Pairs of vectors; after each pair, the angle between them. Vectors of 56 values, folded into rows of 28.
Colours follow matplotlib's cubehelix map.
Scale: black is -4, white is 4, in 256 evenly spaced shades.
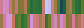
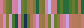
partly aligned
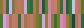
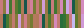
nearly opposite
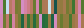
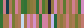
nearly opposite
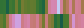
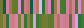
orthogonal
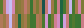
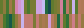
partly opposed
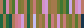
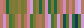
orthogonal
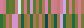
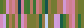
partly opposed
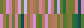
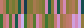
nearly opposite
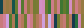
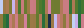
nearly opposite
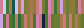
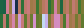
nearly opposite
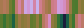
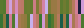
orthogonal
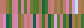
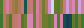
partly aligned
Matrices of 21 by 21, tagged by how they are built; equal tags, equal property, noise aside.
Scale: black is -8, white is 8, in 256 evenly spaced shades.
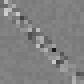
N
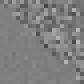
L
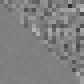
L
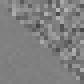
L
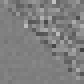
L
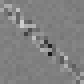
N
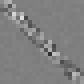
N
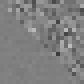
L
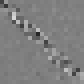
N
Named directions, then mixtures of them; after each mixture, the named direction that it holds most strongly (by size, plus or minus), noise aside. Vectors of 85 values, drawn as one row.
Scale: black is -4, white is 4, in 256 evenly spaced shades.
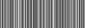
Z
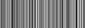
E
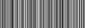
Z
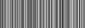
Z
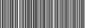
Z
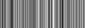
Z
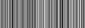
E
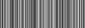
Z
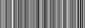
E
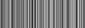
E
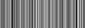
E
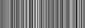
E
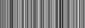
Z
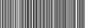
Z
